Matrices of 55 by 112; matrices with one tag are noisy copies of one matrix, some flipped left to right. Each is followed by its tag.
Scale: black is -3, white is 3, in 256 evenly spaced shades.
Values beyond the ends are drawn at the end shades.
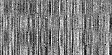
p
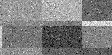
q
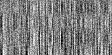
p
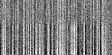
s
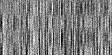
p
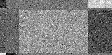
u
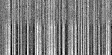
s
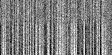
s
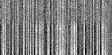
s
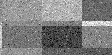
q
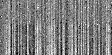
s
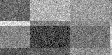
q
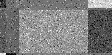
u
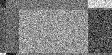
u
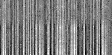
s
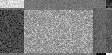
u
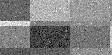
q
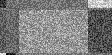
u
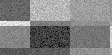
q
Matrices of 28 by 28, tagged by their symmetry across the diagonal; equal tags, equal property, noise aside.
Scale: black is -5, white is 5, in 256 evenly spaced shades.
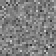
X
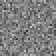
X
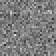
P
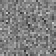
P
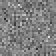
X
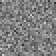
X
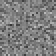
P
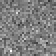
P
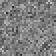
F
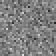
X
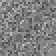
F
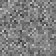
F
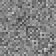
F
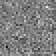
X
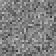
F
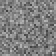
F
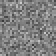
X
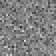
P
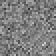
F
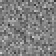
P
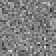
X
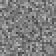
F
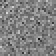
F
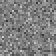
X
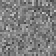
P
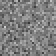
P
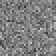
P
